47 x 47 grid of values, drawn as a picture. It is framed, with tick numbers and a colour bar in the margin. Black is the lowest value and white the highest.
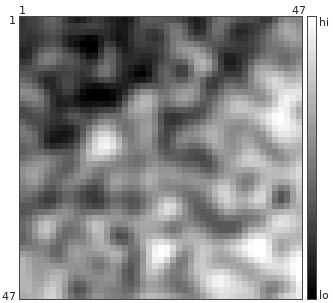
No single row or column stands out from its neighbours. The values follow a bell shape. The top left is the ninth with the lowest average. No lone cell stands out from its neighbours. There is an overall slope up to the bottom right. The bottom right is the ninth with the highest average.
